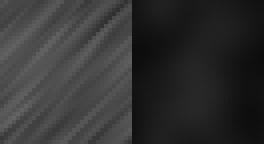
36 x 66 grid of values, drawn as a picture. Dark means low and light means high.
It is made of 1 by 2 panels. Panel 1,1: low, slanting up to the right, faint in contrast. Panel 1,2: very low, smooth, faint in contrast.
